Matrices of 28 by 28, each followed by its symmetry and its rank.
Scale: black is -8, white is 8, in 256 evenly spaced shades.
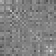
symmetric, rank five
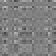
neither, rank two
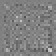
symmetric, rank three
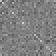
symmetric, rank five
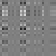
neither, rank one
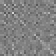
symmetric, rank five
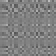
neither, rank two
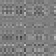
neither, rank two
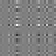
neither, rank one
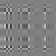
neither, rank one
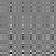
neither, rank one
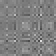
symmetric, rank three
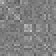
symmetric, rank five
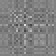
symmetric, rank three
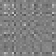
symmetric, rank three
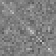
symmetric, rank five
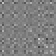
symmetric, rank three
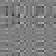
neither, rank two
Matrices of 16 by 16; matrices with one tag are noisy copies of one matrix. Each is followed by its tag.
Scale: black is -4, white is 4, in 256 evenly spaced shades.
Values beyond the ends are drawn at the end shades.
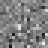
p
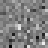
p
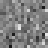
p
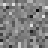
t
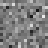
t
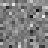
t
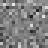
t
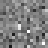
p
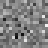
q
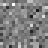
t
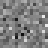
q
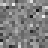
t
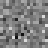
q
